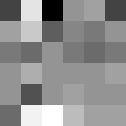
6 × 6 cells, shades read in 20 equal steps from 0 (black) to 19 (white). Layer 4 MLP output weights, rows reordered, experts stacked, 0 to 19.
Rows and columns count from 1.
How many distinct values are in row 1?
5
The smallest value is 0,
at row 1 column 3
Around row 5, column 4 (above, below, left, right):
11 14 11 11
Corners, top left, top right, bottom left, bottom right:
5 5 8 12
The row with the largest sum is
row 6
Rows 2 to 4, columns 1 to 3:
12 15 7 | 9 8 11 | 11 13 11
